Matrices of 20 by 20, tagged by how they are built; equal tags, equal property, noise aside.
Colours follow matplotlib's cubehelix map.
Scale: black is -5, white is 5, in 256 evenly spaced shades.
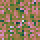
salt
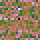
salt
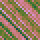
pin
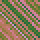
pin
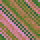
pin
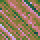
pin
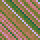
pin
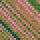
pin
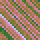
pin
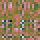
salt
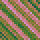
pin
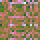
salt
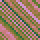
pin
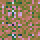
salt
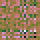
salt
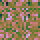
salt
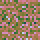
salt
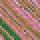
pin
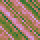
pin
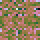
salt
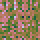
salt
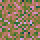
salt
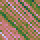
pin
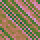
pin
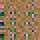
salt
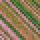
pin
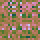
salt
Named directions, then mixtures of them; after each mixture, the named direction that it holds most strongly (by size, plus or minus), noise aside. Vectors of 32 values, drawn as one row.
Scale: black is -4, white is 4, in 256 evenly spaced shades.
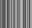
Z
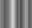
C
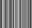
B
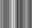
C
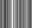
C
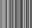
Z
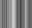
C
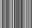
B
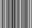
B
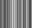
Z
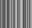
Z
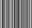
B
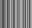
Z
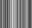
C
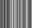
Z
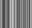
Z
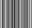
B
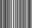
B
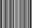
B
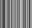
Z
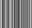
B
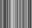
C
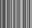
Z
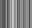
Z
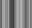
C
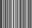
B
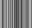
B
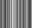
C
